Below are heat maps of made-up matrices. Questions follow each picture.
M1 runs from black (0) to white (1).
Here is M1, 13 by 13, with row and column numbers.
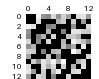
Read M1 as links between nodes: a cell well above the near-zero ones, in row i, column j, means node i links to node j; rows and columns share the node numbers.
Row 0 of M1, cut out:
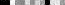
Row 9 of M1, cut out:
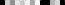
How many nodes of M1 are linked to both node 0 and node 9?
8
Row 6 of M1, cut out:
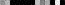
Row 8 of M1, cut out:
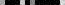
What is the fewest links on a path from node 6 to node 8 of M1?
1
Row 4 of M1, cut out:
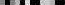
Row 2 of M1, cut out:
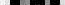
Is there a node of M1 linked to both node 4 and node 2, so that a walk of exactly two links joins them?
yes
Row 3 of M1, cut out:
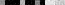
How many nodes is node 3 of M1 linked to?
7
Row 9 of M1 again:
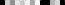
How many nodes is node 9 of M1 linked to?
9
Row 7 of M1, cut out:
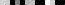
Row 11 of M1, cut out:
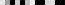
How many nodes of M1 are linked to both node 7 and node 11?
7
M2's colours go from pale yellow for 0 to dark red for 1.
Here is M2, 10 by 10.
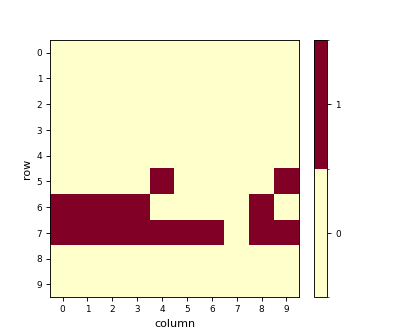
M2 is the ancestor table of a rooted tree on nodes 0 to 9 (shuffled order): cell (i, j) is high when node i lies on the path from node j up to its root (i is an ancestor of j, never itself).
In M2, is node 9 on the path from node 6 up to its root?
no
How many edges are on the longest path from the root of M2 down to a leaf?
2
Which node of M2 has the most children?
6
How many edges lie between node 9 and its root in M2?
2
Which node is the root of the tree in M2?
7
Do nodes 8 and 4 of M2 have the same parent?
no
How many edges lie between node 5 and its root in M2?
1
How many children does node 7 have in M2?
2
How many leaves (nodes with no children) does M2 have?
7
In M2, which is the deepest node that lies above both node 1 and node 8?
6
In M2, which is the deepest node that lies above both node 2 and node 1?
6
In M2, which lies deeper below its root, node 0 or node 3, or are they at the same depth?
the same depth
